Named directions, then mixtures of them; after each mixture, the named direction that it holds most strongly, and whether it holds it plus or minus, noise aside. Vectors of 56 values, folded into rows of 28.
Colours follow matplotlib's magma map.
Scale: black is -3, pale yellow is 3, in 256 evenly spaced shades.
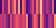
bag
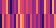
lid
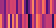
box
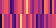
lid, plus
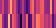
box, plus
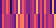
lid, plus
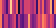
lid, minus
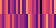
bag, minus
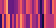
lid, plus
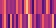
box, minus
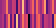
box, plus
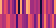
bag, minus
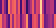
bag, plus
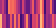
lid, minus
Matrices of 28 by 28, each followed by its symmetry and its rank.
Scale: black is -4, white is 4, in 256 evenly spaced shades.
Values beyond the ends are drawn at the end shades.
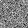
symmetric, full rank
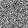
neither, full rank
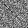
symmetric, full rank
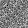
symmetric, full rank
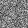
neither, full rank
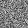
neither, full rank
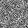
symmetric, full rank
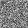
symmetric, full rank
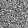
neither, full rank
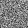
neither, full rank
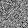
symmetric, full rank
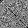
symmetric, full rank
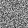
neither, full rank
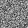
symmetric, full rank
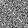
symmetric, full rank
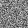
neither, full rank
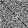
symmetric, full rank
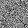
symmetric, full rank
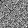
symmetric, full rank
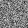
neither, full rank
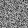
neither, full rank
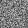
neither, full rank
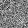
symmetric, full rank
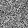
neither, full rank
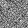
symmetric, full rank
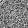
symmetric, full rank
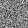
neither, full rank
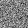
neither, full rank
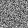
neither, full rank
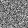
neither, full rank
